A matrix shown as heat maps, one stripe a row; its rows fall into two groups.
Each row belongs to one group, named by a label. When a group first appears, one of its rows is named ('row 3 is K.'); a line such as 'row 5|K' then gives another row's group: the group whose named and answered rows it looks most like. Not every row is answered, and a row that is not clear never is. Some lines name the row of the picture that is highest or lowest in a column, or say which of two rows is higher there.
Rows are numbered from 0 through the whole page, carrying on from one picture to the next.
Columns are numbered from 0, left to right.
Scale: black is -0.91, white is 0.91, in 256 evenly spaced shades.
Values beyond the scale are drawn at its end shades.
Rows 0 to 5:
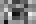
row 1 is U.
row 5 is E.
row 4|E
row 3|E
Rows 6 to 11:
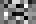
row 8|U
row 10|U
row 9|E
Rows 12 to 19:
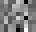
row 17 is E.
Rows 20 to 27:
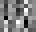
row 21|E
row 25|U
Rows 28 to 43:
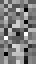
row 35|E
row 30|U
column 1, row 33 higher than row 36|Yes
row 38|E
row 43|U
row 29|E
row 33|U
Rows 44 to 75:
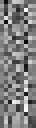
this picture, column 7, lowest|69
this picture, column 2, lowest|69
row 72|U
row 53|E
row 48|E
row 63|E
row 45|E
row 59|E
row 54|U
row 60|U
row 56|E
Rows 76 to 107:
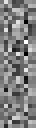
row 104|U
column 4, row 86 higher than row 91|No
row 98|E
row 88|E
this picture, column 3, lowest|88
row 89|U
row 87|E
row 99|E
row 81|U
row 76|E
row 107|E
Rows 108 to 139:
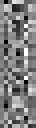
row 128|U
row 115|E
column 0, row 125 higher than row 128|No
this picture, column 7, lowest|139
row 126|E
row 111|E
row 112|U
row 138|E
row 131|E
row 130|E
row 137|U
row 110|E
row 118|E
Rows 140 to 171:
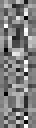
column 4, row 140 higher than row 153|No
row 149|E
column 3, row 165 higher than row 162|No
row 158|U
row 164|U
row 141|E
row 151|E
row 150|E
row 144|U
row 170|U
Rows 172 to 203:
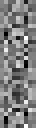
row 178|E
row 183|U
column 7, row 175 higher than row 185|Yes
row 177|U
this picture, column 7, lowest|182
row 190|E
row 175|E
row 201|E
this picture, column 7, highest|199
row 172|U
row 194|E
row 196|E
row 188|U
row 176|U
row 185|U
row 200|U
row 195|E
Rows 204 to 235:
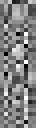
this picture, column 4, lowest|212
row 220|U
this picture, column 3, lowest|204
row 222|E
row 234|U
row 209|E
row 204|E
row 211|U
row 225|U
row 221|U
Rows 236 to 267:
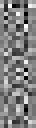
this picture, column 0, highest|237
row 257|E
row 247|U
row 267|E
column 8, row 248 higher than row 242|Yes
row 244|U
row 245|E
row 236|E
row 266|E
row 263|U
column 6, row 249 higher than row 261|No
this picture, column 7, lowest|259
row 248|E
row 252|E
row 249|E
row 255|U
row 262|U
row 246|U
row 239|U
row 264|U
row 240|E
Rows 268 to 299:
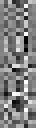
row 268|E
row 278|U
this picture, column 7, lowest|284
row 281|E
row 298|E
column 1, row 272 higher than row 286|Yes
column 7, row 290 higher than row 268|No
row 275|U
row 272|U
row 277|U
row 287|U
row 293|E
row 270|U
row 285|E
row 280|U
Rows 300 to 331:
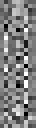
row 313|U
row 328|U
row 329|E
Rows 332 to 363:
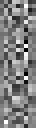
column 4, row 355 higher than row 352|No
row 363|U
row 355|E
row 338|E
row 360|U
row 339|U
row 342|U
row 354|E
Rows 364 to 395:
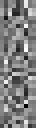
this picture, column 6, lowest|390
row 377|E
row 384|E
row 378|U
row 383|E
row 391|E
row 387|U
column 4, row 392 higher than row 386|No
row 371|U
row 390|U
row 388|E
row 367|E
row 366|E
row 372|U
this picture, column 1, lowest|368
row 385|E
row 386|U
